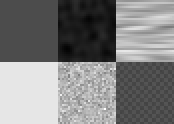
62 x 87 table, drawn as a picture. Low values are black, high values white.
It is made of 2 by 3 panels. Panel 1,1: low, flat. Panel 1,2: very low, blotchy, faint in contrast. Panel 1,3: high, streaked across. Panel 2,1: very high, flat. Panel 2,2: high, fine-grained. Panel 2,3: low, checkered, faint in contrast.
